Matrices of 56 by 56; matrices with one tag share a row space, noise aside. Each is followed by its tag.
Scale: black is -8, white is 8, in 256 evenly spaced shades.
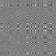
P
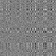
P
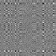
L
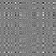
L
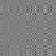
P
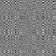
L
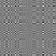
L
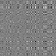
P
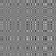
P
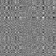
L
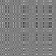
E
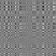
L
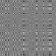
E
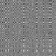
E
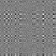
L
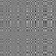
P
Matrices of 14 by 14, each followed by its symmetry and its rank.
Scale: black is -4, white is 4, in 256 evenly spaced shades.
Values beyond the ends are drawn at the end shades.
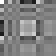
symmetric, rank one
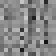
neither, rank three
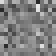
neither, rank three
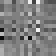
antisymmetric, rank two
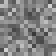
symmetric, full rank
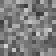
neither, full rank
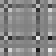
symmetric, rank one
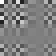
symmetric, rank one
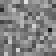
neither, full rank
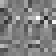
neither, rank three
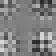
antisymmetric, rank two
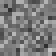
symmetric, full rank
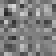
antisymmetric, rank two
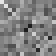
symmetric, full rank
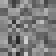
neither, rank three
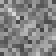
symmetric, full rank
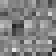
neither, rank three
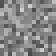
neither, full rank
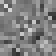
symmetric, full rank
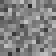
neither, full rank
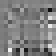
antisymmetric, rank two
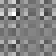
symmetric, rank one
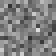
neither, full rank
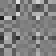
antisymmetric, rank two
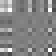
symmetric, rank one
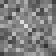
symmetric, full rank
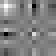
symmetric, rank one
